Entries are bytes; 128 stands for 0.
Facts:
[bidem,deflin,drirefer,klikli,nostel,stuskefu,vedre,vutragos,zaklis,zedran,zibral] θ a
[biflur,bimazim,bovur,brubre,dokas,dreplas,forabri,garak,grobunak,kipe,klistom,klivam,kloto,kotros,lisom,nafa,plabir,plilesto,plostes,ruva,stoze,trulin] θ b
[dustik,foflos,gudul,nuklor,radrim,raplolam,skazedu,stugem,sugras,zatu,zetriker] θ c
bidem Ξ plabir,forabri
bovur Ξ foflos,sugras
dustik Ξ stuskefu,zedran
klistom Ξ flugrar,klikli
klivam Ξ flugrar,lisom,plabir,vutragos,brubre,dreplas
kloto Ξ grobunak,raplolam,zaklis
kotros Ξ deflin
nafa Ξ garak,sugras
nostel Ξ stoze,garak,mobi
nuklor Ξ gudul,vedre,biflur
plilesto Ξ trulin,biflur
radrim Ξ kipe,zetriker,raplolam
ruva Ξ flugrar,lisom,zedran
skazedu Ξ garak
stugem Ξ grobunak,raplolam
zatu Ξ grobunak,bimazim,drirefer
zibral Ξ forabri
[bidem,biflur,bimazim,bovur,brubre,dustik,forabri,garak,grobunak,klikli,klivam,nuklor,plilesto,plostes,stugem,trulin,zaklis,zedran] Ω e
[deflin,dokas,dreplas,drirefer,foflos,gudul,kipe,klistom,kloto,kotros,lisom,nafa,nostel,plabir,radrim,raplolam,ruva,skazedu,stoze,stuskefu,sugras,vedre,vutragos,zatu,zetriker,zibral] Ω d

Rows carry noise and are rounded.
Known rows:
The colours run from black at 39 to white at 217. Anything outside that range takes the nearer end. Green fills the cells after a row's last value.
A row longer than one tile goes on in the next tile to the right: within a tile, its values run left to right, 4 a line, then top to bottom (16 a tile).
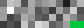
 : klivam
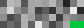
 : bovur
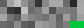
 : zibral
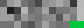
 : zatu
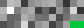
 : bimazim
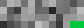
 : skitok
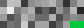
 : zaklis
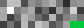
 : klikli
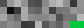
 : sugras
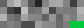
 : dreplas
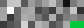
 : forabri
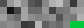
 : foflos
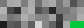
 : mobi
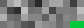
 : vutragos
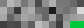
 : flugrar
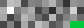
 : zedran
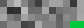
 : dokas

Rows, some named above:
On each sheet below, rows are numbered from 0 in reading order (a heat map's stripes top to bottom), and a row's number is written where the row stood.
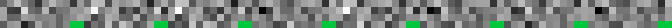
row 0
deflin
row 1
plostes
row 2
brubre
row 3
nafa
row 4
grobunak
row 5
stoze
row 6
kotros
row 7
radrim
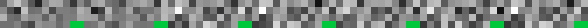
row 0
plabir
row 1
zatu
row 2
dustik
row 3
bidem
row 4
stugem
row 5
garak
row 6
klivam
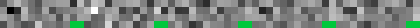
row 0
nostel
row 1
bimazim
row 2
stuskefu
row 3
zatu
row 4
drirefer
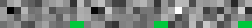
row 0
kloto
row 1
raplolam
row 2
plostes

